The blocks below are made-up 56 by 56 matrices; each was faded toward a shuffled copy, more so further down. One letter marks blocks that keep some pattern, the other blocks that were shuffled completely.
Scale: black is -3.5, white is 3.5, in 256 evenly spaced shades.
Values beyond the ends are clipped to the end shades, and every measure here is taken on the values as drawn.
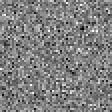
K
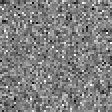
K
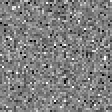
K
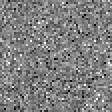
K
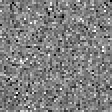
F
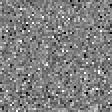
F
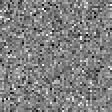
K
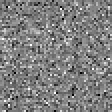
K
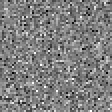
F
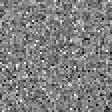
K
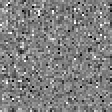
K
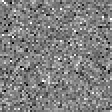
F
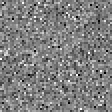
F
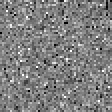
K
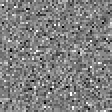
F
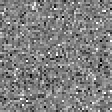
F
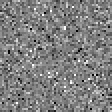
F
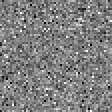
F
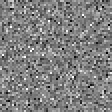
F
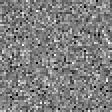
F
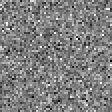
F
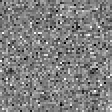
K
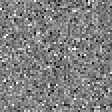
F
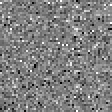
K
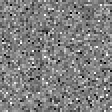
F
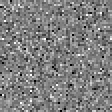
K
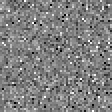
K
